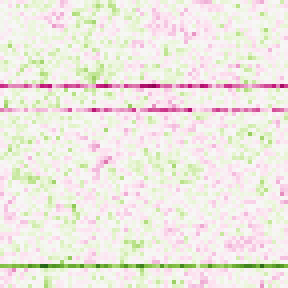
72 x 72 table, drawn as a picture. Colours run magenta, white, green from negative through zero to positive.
Rows 22, 28 and 67 differ from the rows beside them. The distribution is heavy-tailed on both sides. Overall the values sit about 50% of the way up the scale. No overall slope runs across the table.
